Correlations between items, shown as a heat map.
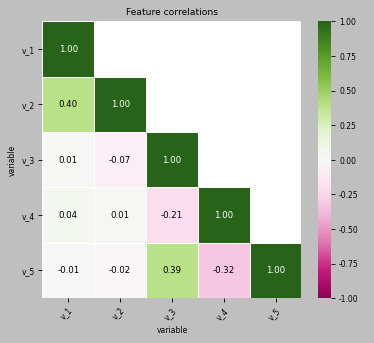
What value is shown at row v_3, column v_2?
-0.07
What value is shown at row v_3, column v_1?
0.01
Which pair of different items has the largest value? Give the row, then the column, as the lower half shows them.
v_2, v_1
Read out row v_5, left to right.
-0.01 -0.02 0.39 -0.32 1.00
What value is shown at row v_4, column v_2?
0.01
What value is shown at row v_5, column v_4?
-0.32
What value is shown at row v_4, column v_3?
-0.21
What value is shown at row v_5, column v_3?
0.39
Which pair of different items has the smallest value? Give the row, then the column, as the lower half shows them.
v_5, v_4
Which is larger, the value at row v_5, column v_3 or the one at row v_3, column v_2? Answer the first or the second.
the first
